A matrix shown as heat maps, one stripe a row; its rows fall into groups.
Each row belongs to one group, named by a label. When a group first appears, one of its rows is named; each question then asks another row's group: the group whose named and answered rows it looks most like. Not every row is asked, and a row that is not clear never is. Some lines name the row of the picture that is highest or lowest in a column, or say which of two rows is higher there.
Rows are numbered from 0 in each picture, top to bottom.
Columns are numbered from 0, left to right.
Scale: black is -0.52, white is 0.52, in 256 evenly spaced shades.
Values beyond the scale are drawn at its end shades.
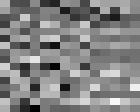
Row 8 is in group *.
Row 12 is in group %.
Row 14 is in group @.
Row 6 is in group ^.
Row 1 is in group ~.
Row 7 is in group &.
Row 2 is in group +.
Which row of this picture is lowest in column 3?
15
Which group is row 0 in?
^
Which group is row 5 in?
&
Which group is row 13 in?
&
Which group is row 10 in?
@
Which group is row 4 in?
@
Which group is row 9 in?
^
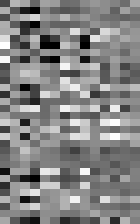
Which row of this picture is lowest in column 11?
31
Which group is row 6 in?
^
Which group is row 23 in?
+
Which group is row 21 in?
+
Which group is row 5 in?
^
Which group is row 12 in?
@
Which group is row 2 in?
*
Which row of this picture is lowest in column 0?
24
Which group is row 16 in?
~
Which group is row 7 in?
%
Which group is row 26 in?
&
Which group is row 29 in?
*
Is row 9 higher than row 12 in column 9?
Yes
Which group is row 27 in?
*
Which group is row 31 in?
~
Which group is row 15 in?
*
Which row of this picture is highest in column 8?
24
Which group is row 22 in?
+
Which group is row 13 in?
&
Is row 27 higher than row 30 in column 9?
No
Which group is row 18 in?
&
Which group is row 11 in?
*
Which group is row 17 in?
@
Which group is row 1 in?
~
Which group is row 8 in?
^
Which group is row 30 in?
%
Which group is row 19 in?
@
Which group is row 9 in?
*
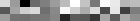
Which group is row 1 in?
*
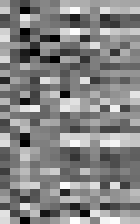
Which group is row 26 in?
*
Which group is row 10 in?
~
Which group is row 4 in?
@
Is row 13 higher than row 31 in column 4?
Yes
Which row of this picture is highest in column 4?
11
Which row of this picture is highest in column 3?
15
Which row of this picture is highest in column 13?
13
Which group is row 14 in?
@
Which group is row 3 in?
+
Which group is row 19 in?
@
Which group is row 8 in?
^
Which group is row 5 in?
^
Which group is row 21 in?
+
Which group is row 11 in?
&
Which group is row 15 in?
*
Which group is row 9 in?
+
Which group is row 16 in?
~
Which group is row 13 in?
%
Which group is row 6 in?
%
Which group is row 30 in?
^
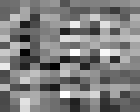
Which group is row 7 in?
@
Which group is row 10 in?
*
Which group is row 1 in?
+
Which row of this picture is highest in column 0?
9
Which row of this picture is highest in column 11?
7
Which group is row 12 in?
^
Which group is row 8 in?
~
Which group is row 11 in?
+
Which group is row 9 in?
^
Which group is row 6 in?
%
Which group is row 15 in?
+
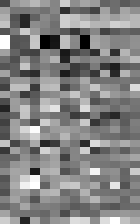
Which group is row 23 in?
&
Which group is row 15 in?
&
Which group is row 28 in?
%
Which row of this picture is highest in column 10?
31
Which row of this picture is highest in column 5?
15
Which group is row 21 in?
&
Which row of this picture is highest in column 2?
26
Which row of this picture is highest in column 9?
24
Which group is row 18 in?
*
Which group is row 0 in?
*
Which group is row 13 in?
@
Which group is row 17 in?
&
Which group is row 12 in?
%
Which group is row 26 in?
*
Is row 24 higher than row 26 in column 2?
No
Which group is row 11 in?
&
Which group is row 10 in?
~
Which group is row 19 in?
*
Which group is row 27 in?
&
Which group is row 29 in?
+
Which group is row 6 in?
^
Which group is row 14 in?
&
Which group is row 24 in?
%
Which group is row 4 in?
+
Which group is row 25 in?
*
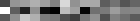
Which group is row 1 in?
^
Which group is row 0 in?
*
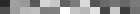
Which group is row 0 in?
&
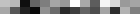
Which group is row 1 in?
~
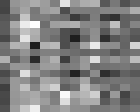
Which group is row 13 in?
*
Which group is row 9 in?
&
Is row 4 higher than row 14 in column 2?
Yes
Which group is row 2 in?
+
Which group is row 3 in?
*
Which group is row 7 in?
+
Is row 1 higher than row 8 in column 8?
No
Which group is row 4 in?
+
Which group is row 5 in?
+
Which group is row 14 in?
*
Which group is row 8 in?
%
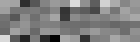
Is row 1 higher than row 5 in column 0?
No
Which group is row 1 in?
~
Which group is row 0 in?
@
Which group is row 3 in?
+
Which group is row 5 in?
^
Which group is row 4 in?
%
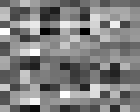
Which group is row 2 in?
^
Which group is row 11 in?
+
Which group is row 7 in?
*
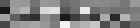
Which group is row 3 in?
*
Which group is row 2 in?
~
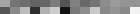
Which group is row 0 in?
~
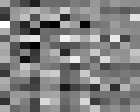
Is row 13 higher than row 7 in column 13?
No
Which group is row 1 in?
*
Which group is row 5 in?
*
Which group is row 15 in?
%
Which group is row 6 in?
~
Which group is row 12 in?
~
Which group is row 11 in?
%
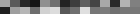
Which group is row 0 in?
~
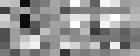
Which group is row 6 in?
*
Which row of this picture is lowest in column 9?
4
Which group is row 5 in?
*
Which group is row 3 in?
@
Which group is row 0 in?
@
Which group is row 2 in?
@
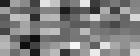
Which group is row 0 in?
&
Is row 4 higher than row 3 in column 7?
Yes
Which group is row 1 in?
~
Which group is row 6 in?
@
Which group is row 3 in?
+
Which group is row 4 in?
&
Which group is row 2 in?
%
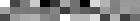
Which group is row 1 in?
~
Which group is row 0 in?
^
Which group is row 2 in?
*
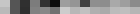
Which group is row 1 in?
@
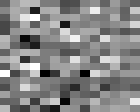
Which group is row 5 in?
@
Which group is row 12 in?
+
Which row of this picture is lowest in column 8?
10
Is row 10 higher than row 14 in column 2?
No
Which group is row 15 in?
^
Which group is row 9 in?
*
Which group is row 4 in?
*
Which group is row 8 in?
@
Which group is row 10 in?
^
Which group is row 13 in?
~
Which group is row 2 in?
*
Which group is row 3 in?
%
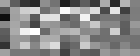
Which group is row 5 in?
&
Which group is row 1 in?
*
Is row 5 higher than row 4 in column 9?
No
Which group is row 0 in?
~
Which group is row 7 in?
~
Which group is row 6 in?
&
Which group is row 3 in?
%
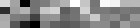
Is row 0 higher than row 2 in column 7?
Yes
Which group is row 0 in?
@
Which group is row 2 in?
%
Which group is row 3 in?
~
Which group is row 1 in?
&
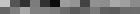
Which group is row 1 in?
+
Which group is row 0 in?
^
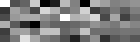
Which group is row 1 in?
&
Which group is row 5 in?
+
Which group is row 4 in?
&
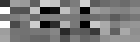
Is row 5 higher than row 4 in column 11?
Yes
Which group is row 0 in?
&
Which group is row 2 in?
+
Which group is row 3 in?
^
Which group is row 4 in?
~
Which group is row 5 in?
~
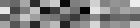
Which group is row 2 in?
+
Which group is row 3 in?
%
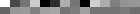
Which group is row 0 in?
^
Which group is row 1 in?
&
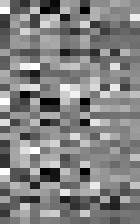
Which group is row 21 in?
*
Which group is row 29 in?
+
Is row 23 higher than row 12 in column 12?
Yes
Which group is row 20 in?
&
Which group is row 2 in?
%
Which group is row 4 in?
+
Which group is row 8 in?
&
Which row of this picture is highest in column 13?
2
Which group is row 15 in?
^
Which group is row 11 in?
%
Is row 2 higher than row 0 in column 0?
No
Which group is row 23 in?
&
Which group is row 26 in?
%
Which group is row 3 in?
&
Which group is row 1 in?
^
